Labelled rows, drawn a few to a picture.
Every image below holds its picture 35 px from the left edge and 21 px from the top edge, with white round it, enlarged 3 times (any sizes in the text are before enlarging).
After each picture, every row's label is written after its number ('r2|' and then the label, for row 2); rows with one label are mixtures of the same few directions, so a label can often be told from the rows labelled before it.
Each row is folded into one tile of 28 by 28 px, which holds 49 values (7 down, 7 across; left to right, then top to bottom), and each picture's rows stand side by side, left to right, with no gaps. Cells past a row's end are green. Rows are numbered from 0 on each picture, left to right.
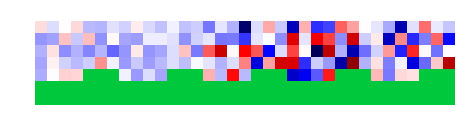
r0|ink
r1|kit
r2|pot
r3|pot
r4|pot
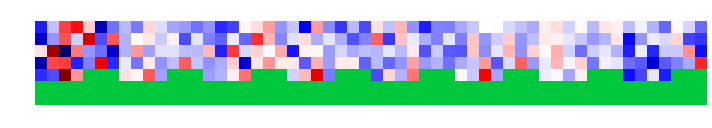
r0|ink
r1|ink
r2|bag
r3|ink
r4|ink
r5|ink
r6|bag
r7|kit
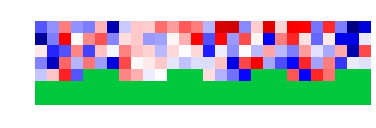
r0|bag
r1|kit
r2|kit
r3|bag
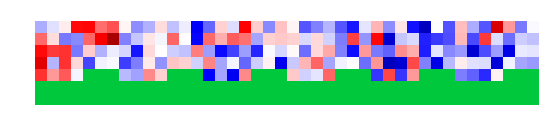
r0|kit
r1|bag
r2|pot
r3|kit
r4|ink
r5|pot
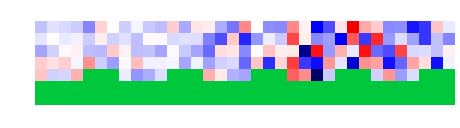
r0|kit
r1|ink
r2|pot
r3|ink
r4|ink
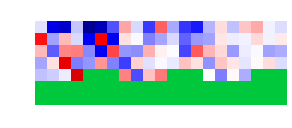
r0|kit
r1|bag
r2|ink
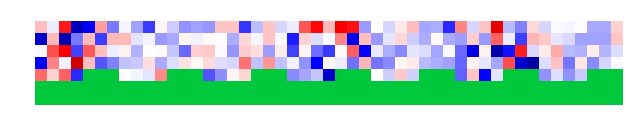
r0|pot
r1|kit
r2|pot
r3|kit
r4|bag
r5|pot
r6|bag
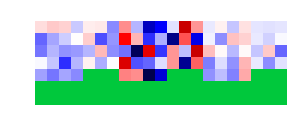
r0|kit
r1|ink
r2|ink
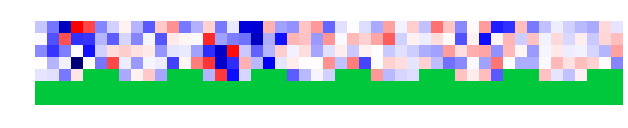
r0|pot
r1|kit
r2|ink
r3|pot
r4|kit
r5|pot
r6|kit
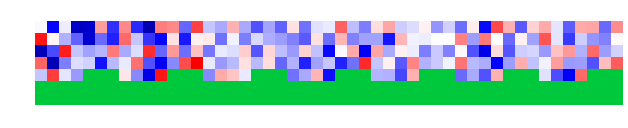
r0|ink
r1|bag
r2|ink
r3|kit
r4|ink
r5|pot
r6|bag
